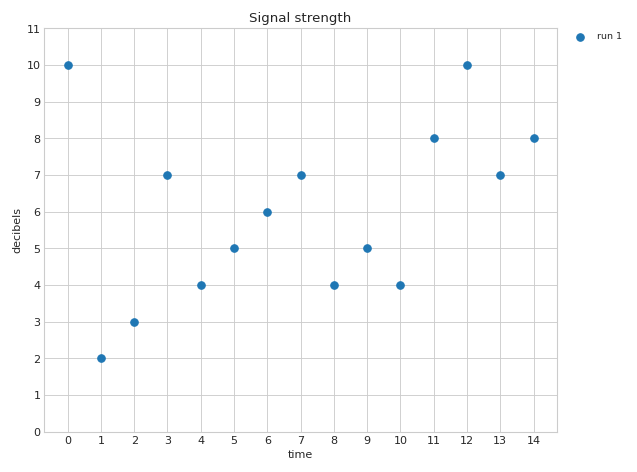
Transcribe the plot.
Title: Signal strength
x-axis: time, ticks 0 1 2 3 4 5 6 7 8 9 10 11 12 13 14
y-axis: decibels, ticks 0 1 2 3 4 5 6 7 8 9 10 11
Legend: run 1
Values:
run 1: 10 2 3 7 4 5 6 7 4 5 4 8 10 7 8
